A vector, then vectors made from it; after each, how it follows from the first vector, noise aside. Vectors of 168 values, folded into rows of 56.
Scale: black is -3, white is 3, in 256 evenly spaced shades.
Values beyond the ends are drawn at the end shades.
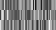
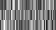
wrapped around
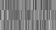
shrunk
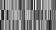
negated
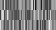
copied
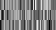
negated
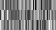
copied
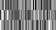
copied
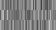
shrunk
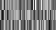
negated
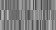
shrunk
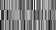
negated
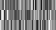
copied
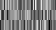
negated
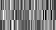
wrapped around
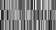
negated
